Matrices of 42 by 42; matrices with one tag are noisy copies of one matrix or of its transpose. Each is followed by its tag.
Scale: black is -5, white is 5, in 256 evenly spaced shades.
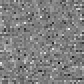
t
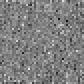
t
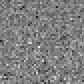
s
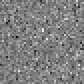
s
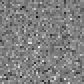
s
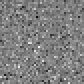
s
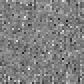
t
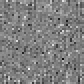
t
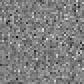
s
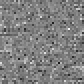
t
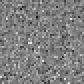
s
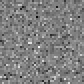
s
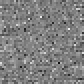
t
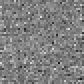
t
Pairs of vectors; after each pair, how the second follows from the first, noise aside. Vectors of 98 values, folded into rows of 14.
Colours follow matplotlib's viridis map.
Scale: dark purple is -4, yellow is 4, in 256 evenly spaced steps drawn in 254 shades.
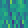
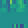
partly zeroed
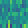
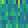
reversed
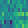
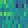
reversed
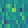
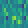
reversed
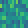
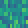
reversed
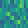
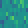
partly zeroed
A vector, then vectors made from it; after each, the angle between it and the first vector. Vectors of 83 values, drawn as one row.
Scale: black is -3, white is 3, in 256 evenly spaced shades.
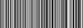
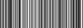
partly aligned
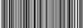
partly opposed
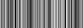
orthogonal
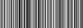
partly opposed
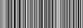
partly aligned
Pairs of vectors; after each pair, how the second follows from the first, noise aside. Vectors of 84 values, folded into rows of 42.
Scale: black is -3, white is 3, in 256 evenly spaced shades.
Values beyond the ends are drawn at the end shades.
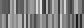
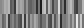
negated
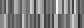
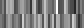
sign-scrambled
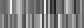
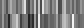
reversed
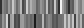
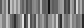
reversed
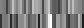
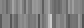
shrunk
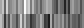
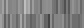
shrunk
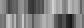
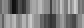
reversed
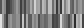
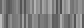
shrunk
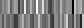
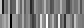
reversed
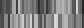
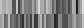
negated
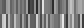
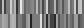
reversed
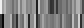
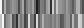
sign-scrambled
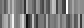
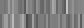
shrunk
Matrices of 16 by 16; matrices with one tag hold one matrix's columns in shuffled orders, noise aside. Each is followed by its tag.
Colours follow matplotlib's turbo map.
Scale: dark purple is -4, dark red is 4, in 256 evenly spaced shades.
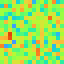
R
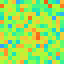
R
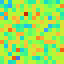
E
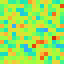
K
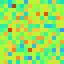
E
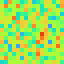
R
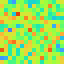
E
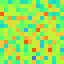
E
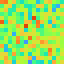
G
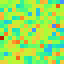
K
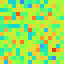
E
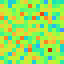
E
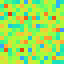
E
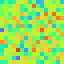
E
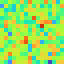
G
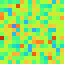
K
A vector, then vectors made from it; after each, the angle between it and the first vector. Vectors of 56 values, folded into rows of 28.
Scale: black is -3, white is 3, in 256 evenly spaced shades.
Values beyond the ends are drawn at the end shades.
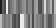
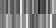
orthogonal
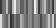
partly aligned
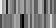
nearly opposite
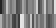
nearly parallel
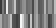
nearly parallel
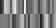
partly aligned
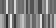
partly aligned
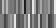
orthogonal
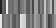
nearly parallel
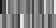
nearly parallel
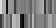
nearly opposite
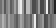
orthogonal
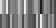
orthogonal
